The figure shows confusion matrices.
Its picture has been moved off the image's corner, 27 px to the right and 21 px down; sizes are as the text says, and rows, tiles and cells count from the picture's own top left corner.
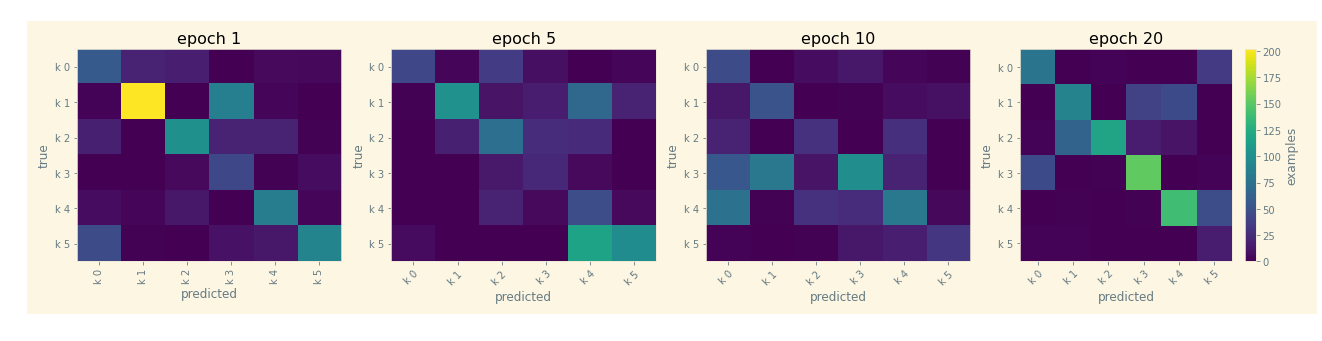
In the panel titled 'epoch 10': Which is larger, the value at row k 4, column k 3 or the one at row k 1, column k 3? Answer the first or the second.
the first
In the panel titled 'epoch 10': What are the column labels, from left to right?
k 0, k 1, k 2, k 3, k 4, k 5
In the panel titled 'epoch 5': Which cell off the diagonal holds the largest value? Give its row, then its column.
k 5, k 4
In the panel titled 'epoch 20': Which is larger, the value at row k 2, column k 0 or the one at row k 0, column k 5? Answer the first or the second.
the second
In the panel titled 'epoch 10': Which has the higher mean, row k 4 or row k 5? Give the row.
k 4
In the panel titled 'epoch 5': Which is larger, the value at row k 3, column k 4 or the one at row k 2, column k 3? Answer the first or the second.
the second
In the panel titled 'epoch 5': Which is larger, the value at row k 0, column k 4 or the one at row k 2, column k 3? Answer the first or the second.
the second
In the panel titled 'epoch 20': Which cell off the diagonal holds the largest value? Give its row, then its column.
k 2, k 1
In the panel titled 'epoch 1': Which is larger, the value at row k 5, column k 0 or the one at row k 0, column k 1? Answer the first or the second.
the first
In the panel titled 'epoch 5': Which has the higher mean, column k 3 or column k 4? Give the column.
k 4
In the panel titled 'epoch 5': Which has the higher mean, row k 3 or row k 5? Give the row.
k 5
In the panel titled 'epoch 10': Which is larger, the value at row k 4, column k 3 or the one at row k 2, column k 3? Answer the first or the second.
the first
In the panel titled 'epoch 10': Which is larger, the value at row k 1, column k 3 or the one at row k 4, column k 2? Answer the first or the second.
the second
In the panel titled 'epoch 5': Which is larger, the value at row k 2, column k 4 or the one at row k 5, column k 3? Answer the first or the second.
the first
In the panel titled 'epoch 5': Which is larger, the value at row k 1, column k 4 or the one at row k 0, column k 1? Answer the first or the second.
the first
